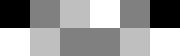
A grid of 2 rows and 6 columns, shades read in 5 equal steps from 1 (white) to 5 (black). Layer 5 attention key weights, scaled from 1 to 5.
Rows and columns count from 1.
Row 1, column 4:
1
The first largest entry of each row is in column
1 3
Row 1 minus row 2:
4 1 -1 -2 1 4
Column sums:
6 5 5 4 5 6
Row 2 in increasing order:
1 1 2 2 3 3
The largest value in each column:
5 3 3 3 3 5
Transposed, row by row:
5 1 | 3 2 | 2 3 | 1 3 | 3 2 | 5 1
